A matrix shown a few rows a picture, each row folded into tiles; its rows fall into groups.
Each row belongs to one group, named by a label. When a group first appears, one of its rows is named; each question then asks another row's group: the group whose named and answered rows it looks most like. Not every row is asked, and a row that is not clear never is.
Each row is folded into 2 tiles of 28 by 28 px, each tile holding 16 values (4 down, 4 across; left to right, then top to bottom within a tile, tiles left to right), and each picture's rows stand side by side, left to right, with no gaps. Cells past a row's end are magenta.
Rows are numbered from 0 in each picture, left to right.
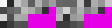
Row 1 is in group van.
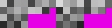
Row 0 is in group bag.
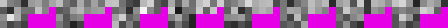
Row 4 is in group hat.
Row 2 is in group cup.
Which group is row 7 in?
cup
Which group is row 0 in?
cup
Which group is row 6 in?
van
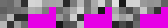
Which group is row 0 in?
cup
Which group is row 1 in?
bag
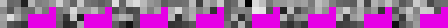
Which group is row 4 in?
cup
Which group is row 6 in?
van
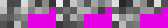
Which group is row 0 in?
bag
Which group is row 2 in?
bag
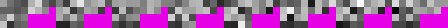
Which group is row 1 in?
hat
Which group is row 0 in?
cup
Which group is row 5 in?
van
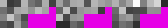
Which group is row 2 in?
hat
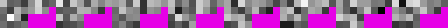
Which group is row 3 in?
cup
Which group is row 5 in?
hat
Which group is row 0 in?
cup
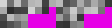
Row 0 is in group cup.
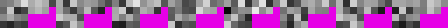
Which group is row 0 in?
hat
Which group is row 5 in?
bag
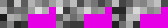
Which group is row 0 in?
cup
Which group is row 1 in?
cup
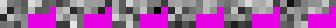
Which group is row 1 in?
hat
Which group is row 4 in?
hat
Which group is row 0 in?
cup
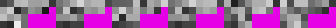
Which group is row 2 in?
van
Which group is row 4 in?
bag
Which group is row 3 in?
hat
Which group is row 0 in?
hat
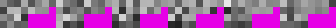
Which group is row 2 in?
cup
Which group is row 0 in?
bag
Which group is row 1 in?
cup
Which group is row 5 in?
bag
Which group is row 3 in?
van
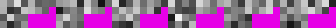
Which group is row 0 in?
cup
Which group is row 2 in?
bag
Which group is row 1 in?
cup
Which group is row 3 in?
cup
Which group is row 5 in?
bag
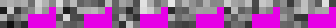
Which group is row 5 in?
bag
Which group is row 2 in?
cup
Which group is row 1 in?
cup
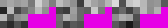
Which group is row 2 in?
hat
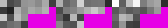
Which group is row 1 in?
bag
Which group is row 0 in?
bag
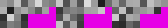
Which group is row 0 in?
cup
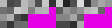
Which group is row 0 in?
bag
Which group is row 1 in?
bag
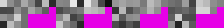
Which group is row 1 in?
cup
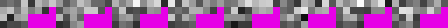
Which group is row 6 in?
hat
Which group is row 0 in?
van
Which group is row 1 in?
bag
